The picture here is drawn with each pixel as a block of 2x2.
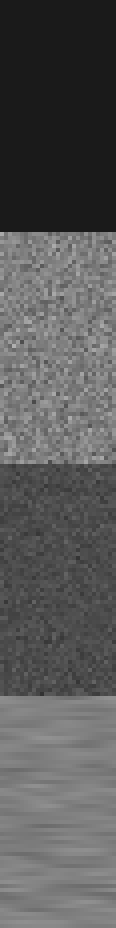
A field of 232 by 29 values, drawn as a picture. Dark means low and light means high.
It is made of 4 by 1 panels. Panel 1,1: very low, flat. Panel 2,1: middling, fine-grained. Panel 3,1: low, fine-grained, faint in contrast. Panel 4,1: middling, streaked across, faint in contrast.
